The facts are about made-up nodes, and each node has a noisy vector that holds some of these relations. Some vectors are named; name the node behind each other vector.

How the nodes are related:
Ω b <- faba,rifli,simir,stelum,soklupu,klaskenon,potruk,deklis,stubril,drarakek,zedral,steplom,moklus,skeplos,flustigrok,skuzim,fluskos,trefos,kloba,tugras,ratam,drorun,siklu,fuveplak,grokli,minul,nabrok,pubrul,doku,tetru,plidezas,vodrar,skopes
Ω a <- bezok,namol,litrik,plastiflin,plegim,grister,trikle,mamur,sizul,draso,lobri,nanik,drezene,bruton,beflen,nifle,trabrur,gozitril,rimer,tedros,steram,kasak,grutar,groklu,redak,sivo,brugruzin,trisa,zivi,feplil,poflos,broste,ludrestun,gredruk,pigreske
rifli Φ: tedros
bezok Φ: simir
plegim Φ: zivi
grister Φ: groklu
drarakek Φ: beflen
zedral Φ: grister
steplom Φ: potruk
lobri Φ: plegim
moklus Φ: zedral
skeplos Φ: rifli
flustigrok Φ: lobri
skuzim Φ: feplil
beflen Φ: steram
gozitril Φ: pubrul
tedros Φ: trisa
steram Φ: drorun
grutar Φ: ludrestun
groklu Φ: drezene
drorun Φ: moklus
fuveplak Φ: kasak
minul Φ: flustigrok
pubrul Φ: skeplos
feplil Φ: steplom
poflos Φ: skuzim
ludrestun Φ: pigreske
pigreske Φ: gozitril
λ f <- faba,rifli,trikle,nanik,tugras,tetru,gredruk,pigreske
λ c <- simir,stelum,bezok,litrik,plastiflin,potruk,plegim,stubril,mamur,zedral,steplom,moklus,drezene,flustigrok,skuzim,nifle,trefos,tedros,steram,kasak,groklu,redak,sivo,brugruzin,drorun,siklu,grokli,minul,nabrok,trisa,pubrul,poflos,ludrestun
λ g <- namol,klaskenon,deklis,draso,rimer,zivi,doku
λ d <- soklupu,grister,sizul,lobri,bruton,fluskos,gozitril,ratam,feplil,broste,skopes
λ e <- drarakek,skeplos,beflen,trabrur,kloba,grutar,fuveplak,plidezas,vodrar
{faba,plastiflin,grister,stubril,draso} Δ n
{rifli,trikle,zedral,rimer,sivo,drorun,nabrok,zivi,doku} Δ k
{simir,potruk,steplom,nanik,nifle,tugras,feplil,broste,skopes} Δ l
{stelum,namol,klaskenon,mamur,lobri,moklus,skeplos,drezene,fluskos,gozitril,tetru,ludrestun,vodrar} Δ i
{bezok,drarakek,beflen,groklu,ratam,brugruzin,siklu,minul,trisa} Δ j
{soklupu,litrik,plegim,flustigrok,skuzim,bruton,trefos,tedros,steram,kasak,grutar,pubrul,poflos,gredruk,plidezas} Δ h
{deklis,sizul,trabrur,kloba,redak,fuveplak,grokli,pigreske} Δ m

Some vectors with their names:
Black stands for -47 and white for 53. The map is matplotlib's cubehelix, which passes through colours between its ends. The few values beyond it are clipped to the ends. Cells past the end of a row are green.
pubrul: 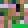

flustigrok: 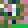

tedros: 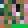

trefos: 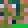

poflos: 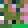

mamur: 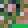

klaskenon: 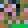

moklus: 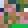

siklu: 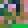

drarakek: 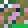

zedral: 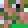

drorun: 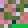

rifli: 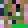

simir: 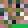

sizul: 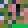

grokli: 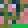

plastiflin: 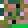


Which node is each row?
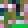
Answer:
ludrestun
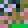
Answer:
vodrar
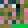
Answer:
deklis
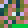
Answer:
bezok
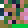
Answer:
nanik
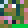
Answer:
plidezas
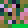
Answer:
tetru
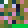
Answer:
soklupu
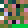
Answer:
draso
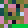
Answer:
sivo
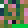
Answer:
gredruk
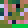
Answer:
stubril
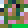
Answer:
drezene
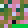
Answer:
steram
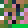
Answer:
broste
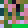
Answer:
gozitril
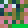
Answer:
kloba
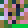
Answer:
skopes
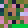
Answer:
trikle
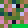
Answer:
nabrok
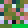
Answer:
skuzim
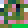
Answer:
groklu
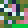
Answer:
lobri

